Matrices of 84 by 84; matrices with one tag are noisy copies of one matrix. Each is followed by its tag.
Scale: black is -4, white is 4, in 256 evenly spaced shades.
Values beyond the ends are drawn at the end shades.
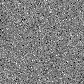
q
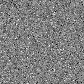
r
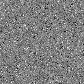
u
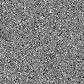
q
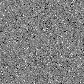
u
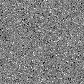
q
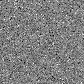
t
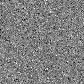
q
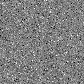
q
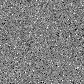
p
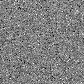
t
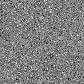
q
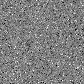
p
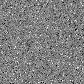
p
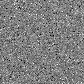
t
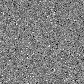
r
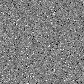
r
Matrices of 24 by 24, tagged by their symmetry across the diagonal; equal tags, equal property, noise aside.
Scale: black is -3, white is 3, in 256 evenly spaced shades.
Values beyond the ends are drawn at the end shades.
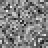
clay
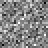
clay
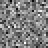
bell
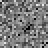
clay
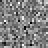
bell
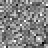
clay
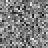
bell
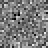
clay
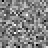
bell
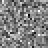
bell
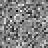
clay
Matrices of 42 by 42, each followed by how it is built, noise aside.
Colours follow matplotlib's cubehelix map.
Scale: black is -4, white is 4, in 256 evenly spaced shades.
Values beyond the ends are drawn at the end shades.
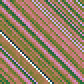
Toeplitz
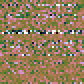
uneven rows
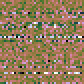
uneven rows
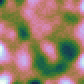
smooth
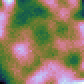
smooth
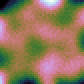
smooth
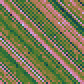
Toeplitz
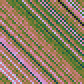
Toeplitz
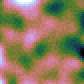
smooth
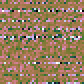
uneven rows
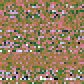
uneven rows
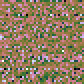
uneven rows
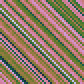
Toeplitz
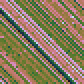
Toeplitz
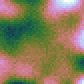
smooth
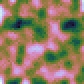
smooth
